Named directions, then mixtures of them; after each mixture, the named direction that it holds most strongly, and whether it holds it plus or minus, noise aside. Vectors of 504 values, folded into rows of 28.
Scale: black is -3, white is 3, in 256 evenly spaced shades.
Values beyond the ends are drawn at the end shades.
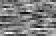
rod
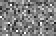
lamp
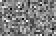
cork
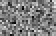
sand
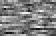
rod, minus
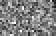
sand, minus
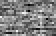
rod, minus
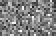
sand, minus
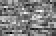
rod, minus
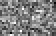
sand, minus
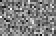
cork, minus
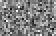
cork, plus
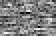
rod, plus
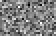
cork, plus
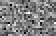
lamp, minus
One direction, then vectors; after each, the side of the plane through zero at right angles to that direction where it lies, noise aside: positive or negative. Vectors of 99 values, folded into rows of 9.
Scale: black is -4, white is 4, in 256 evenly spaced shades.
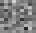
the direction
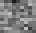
negative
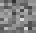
negative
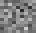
negative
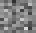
negative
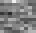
positive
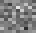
positive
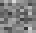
positive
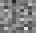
negative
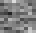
positive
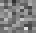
negative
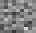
negative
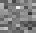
negative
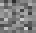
negative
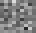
positive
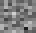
positive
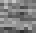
positive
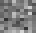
positive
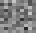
positive
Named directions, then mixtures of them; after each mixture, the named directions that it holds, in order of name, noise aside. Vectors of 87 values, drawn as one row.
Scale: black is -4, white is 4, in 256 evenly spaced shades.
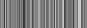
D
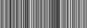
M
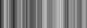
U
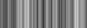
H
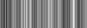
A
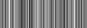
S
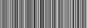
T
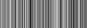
A, M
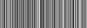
D, T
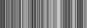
A, M, U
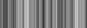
H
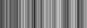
A, T, U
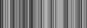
S, U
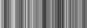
U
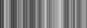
U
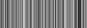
D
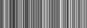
M, U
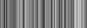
D, H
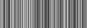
M, S, U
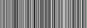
S, T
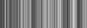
A, U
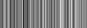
D, M, U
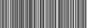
S, T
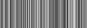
A, M, S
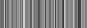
D
